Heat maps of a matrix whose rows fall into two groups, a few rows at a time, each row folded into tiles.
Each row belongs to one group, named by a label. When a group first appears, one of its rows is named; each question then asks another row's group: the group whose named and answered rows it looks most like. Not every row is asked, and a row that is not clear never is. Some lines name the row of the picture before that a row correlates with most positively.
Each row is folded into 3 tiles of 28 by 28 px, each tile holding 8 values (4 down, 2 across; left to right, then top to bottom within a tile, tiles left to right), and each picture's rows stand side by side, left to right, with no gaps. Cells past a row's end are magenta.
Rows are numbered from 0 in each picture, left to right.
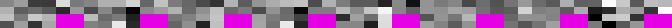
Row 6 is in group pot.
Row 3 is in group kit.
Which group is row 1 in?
kit
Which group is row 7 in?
pot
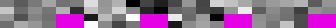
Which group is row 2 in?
kit
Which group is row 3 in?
kit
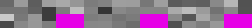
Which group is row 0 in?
kit
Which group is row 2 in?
pot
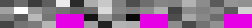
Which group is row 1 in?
pot
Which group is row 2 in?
pot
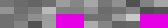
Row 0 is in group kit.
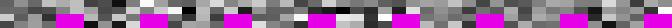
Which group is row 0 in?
kit
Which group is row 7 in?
pot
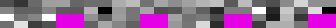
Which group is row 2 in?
kit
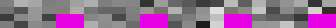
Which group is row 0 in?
pot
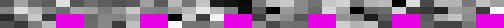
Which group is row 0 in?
pot
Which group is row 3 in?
pot
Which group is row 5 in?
pot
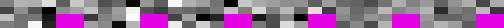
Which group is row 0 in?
kit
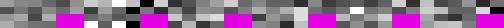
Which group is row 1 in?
kit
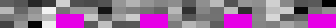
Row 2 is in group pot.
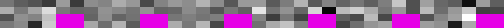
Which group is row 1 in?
kit
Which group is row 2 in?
kit
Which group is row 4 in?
pot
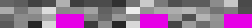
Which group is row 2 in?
pot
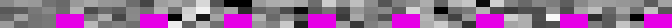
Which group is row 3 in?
kit
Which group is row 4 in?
pot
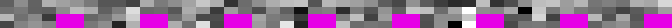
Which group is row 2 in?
kit
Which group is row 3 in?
kit
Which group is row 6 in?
pot
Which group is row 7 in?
kit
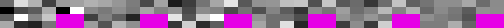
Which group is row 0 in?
pot
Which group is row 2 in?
pot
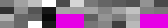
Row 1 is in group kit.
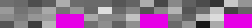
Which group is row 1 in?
pot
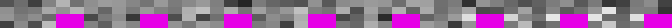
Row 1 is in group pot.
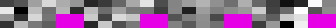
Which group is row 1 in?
pot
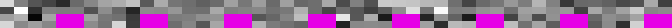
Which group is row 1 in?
kit
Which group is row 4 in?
kit
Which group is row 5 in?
pot
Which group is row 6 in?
kit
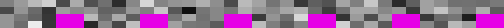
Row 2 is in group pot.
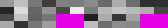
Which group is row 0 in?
pot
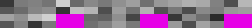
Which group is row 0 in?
pot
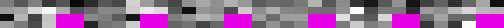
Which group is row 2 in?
pot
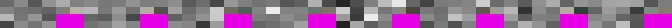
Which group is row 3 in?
pot
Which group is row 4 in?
pot
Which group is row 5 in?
pot
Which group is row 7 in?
kit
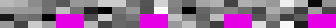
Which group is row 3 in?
kit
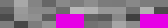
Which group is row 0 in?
pot
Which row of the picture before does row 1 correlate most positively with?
0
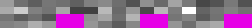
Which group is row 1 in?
pot
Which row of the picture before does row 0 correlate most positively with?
1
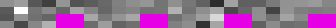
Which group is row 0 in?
pot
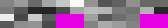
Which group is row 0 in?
kit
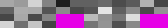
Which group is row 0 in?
kit
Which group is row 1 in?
pot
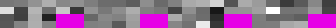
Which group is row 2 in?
kit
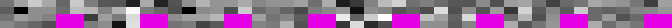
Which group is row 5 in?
pot
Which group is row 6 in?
pot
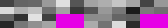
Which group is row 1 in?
kit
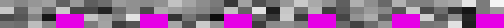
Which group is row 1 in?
pot
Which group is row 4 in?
pot
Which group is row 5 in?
kit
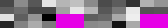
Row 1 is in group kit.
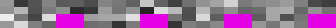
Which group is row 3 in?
kit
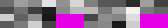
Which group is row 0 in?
kit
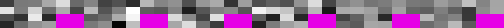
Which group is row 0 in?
pot
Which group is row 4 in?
pot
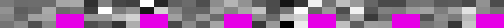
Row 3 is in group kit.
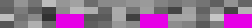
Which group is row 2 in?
pot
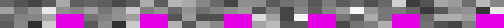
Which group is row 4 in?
pot
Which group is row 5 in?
pot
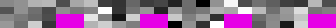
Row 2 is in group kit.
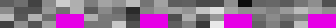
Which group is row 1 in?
kit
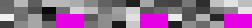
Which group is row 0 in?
kit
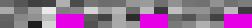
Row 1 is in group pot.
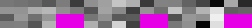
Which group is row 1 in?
kit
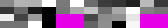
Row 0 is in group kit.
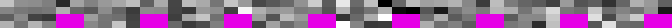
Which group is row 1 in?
kit
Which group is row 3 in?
pot
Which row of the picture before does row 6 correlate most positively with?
1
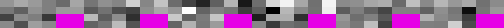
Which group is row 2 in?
pot
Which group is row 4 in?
kit
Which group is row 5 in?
kit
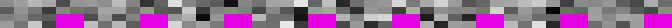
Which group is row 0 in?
kit
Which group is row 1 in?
kit
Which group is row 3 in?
kit
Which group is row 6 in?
kit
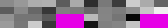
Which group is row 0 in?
kit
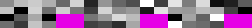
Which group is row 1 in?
pot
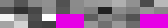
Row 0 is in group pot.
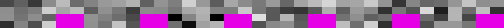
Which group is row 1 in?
kit
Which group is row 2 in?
pot
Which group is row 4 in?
kit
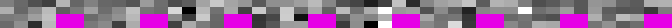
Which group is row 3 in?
pot
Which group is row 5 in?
kit
